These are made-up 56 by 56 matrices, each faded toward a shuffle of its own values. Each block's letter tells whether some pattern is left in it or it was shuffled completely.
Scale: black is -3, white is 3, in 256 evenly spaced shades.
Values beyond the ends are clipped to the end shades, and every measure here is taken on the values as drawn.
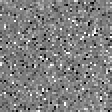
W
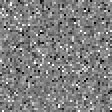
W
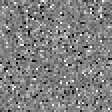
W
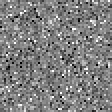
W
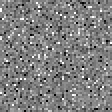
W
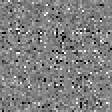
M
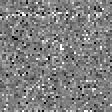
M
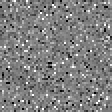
W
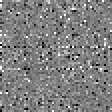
M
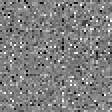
M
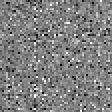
M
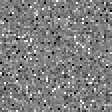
W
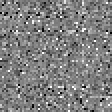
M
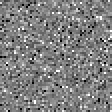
W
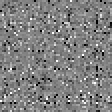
M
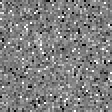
W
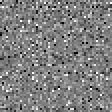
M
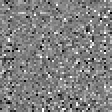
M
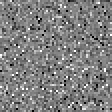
W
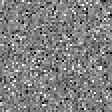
W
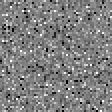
W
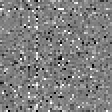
M
